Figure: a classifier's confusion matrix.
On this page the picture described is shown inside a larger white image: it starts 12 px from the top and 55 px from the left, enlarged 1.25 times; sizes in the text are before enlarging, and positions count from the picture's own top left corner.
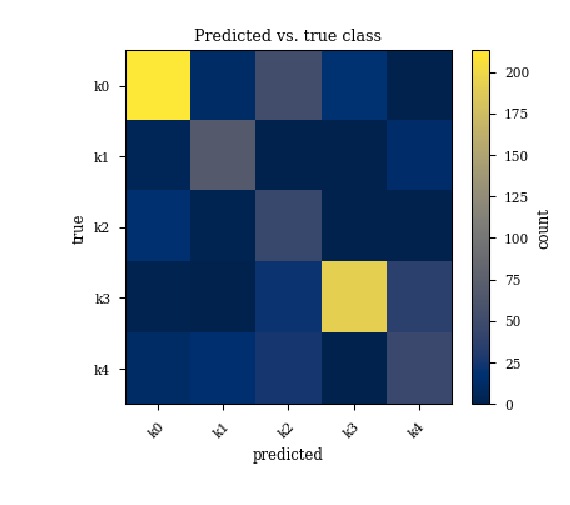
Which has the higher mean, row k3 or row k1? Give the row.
k3
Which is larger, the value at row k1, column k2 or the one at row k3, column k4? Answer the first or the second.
the second
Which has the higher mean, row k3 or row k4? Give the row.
k3
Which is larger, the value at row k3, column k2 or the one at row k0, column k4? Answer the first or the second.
the first
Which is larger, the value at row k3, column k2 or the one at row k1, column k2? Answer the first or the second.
the first
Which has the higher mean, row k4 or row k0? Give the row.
k0
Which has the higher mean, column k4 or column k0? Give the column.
k0
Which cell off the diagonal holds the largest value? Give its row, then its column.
k0, k2
